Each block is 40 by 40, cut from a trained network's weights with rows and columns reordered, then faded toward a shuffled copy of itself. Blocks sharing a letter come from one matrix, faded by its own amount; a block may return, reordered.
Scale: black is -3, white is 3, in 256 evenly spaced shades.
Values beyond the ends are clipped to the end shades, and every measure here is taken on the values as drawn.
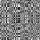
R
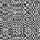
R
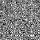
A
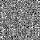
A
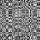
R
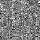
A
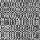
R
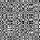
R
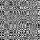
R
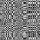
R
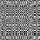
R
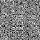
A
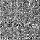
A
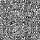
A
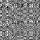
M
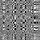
M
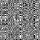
M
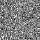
A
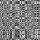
R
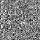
A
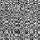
M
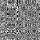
M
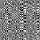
M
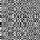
R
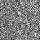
A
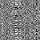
M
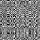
R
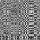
R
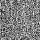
A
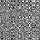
M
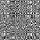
M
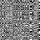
M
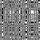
M
